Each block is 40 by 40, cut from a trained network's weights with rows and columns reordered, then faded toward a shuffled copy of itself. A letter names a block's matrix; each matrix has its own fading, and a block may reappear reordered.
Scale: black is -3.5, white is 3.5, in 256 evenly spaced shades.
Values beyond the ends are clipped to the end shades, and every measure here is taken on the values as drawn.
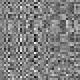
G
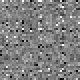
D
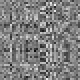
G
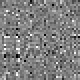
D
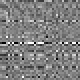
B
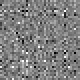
D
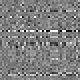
B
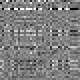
B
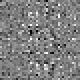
D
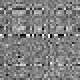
B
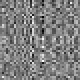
G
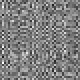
G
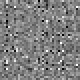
D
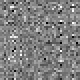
D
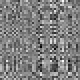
G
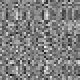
G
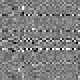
B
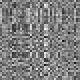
G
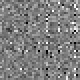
D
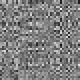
G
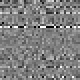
B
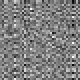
G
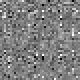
D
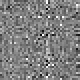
D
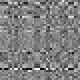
B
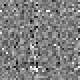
D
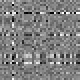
B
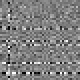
B
